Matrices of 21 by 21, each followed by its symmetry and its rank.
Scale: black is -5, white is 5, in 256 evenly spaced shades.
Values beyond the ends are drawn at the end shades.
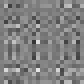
neither, rank three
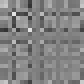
symmetric, rank two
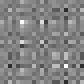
symmetric, rank two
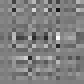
neither, rank two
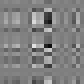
neither, rank one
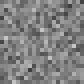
neither, full rank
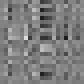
neither, rank two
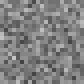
neither, full rank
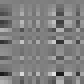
neither, rank one
